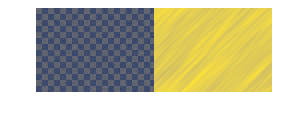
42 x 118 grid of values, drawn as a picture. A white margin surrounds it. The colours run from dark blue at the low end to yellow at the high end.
It is made of 1 by 2 panels. Panel 1,1: low, checkered. Panel 1,2: very high, slanting up to the right, faint in contrast.
